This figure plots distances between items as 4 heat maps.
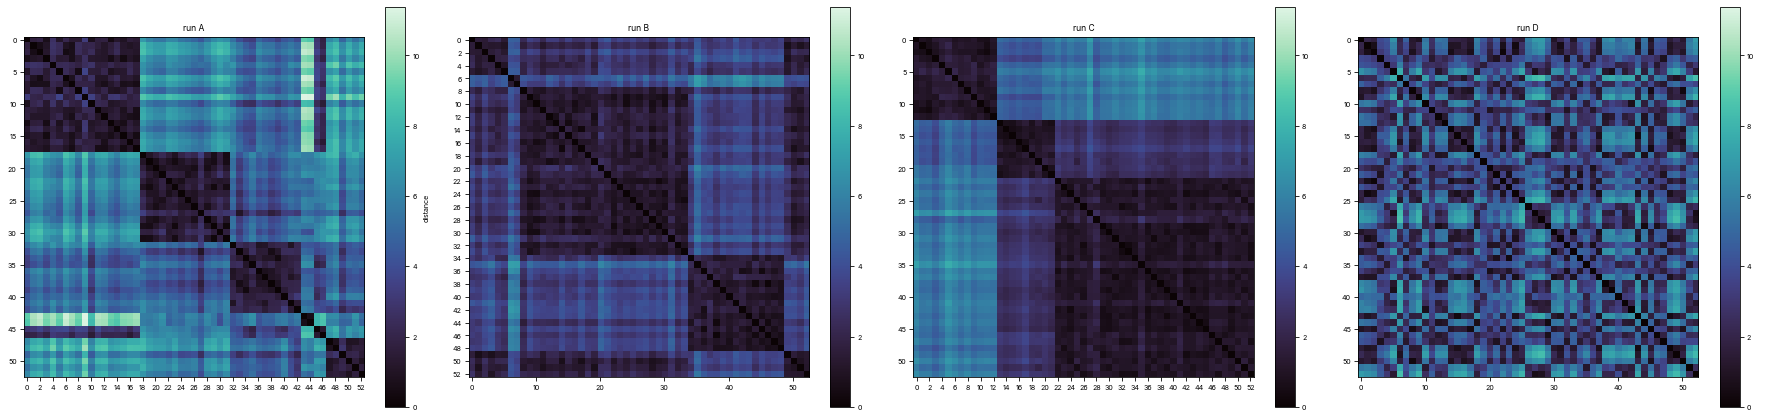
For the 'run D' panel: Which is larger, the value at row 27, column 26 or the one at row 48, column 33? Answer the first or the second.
the first
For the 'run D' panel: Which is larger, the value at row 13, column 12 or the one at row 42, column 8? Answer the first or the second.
the second
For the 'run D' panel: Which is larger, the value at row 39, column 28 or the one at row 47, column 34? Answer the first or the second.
the first
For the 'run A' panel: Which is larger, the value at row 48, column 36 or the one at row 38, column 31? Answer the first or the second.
the first
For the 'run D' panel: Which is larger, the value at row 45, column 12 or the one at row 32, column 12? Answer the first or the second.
the first
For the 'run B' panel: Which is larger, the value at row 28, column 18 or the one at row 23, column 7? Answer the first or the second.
the second
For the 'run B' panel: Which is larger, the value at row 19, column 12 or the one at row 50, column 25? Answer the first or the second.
the second
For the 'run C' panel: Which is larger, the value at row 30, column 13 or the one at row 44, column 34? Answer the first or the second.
the first
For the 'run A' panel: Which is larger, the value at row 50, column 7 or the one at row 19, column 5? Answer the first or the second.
the first
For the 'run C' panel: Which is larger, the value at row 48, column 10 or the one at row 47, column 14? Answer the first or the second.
the first
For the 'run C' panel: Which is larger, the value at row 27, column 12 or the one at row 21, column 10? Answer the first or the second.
the first
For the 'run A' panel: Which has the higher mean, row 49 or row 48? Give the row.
48
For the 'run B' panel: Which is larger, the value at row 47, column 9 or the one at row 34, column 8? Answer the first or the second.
the first
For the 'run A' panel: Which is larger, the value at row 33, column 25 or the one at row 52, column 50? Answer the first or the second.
the first
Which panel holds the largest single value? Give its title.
run A
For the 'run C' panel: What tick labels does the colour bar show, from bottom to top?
0, 2, 4, 6, 8, 10
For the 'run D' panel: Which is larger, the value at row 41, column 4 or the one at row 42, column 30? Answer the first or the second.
the second
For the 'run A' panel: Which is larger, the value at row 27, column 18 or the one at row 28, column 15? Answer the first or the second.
the second
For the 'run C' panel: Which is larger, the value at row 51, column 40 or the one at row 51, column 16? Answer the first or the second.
the second
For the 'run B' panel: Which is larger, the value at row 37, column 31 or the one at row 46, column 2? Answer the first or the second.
the first
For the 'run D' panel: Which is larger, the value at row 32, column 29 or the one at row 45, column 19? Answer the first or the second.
the second
